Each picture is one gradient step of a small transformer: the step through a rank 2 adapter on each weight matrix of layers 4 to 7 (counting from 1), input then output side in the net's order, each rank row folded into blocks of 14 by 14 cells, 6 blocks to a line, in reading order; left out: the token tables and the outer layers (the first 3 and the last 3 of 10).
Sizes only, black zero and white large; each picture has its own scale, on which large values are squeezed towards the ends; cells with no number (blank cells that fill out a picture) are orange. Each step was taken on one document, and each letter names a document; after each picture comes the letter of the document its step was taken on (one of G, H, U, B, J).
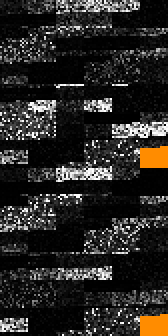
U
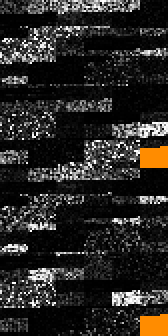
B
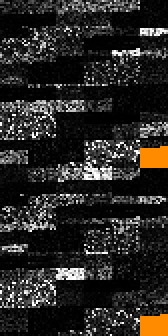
B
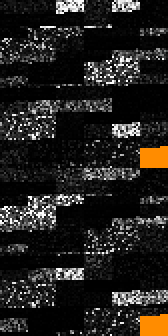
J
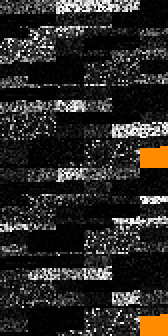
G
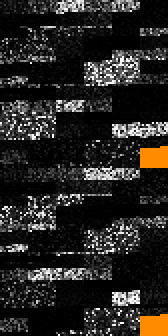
J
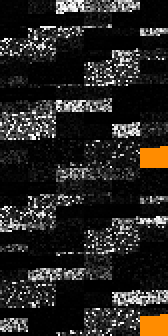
J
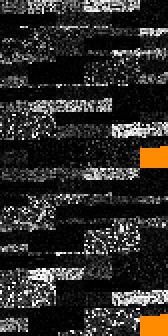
B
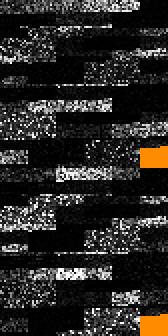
G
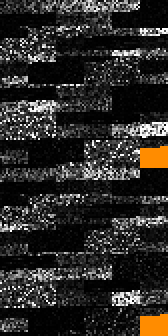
G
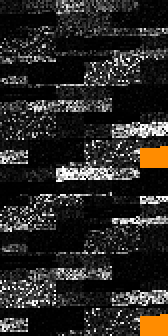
U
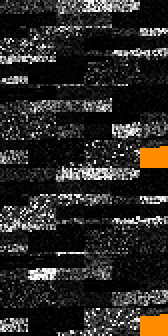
G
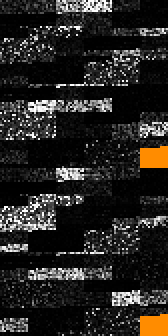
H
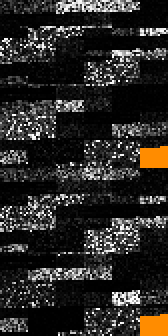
J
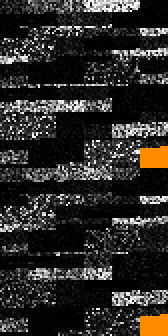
G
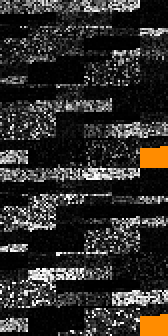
B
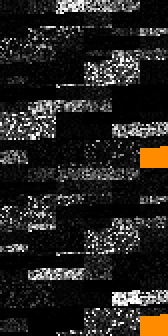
J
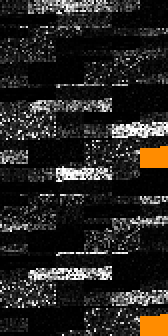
U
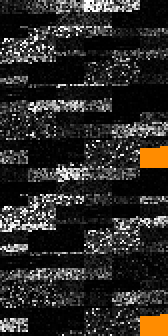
H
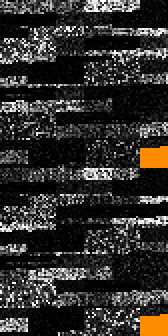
B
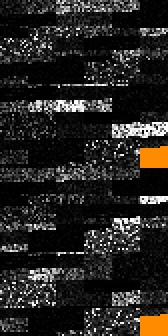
U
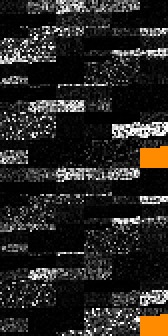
G
